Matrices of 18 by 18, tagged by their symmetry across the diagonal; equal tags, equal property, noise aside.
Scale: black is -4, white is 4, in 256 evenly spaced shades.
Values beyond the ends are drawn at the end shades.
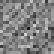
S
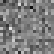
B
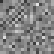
S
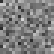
B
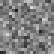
B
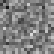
S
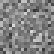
S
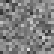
B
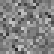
S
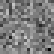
B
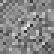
S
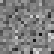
S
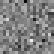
B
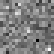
B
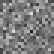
S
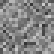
S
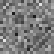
S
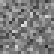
S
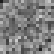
S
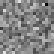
B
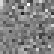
B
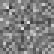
S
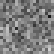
B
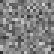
B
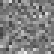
B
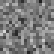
B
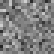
S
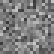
B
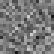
S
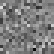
B
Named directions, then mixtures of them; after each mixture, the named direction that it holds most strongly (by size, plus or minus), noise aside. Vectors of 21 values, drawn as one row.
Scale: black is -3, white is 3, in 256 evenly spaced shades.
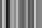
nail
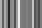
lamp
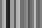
nail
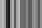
nail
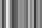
nail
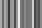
lamp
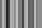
nail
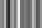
lamp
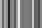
lamp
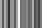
lamp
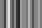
lamp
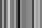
lamp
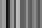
nail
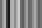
nail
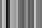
nail
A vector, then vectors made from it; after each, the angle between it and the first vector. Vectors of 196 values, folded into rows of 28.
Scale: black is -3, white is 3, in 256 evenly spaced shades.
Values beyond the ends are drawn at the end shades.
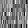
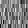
partly aligned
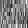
nearly opposite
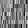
nearly parallel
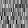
partly aligned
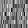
nearly parallel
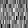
orthogonal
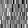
partly aligned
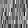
nearly parallel
